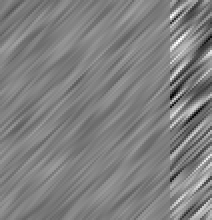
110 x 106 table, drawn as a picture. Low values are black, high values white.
The left part is calmer, up to a seam about 80% of the way across. There is no overall slope. The grain runs diagonally up to the right. On average the colour sits 50% of the way up the scale.
